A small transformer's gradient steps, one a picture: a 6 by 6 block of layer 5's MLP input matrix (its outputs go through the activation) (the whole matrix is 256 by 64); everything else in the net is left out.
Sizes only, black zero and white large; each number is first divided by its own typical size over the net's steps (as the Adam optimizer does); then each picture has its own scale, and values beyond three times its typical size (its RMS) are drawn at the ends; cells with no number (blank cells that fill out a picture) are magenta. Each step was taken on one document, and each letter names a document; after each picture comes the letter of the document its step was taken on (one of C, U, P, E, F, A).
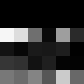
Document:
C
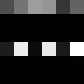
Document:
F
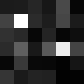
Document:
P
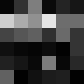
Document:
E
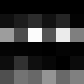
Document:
E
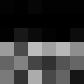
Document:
C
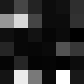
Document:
P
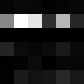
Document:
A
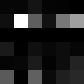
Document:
A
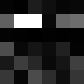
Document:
A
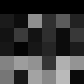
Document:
E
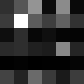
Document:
P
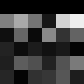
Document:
E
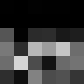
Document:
C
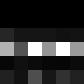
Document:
C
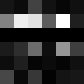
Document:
A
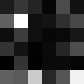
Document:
P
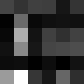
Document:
F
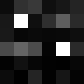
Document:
P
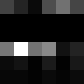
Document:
F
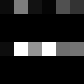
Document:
F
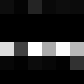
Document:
C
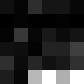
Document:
C
